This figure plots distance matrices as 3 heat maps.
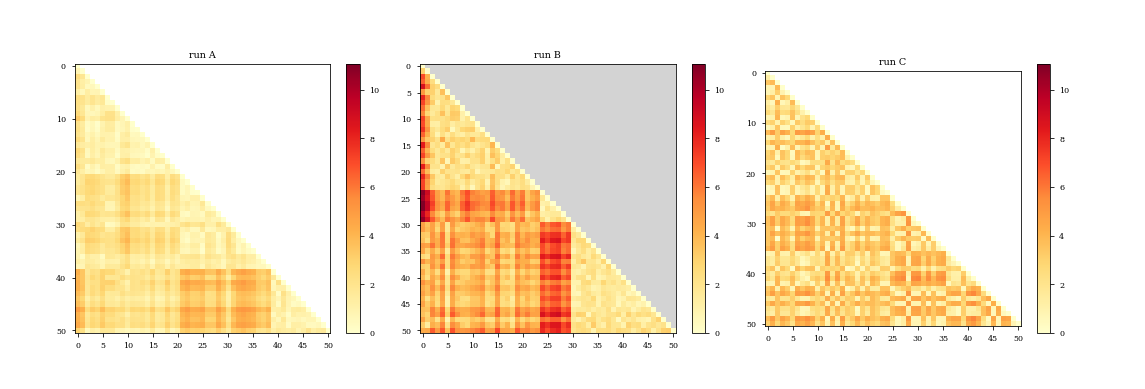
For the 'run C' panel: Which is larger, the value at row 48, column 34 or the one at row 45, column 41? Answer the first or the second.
the first
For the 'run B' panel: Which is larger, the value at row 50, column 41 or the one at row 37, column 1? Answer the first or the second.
the second
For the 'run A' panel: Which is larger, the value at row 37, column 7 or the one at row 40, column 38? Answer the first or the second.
the second
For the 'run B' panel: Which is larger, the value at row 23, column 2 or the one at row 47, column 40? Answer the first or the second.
the first
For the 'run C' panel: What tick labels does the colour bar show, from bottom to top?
0, 2, 4, 6, 8, 10
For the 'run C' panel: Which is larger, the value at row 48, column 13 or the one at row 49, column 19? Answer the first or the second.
the second
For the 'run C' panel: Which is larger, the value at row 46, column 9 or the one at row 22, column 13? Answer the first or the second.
the first
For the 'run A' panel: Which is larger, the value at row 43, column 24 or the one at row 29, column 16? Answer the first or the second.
the first
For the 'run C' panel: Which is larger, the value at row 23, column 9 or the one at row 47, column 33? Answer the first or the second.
the second
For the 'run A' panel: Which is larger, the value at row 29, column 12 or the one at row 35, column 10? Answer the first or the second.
the second
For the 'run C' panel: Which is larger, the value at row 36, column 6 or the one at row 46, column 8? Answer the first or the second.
the second
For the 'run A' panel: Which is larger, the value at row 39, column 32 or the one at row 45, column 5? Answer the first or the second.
the first
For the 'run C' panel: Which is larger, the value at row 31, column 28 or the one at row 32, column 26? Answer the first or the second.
the first
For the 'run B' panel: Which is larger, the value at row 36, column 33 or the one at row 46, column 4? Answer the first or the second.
the second
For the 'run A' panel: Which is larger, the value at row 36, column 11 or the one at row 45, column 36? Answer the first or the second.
the second
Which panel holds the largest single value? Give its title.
run B
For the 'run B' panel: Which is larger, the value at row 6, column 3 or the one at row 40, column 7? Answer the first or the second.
the second
